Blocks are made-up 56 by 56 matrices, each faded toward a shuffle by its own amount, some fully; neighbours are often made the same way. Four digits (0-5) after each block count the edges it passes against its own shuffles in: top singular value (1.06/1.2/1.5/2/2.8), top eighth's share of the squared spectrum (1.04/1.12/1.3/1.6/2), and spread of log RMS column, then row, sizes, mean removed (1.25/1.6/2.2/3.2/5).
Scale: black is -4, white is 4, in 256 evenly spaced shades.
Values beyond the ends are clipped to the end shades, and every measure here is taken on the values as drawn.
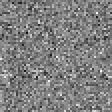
1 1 0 2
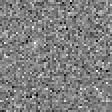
0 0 0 0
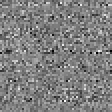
1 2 0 3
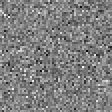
0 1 0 1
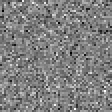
0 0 0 1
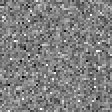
0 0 0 0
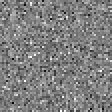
0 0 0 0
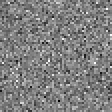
0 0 0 0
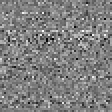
1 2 0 3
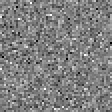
0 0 0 0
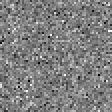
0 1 0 0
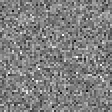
0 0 0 1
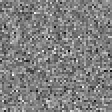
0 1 0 2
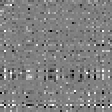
5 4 2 3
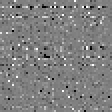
4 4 1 2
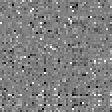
4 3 1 1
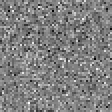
2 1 0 0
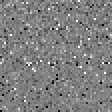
2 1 0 0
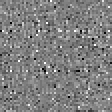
3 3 1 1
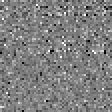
3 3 1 2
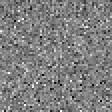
1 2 0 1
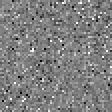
1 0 0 0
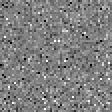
2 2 0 0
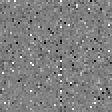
2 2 1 0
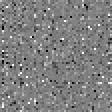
2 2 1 1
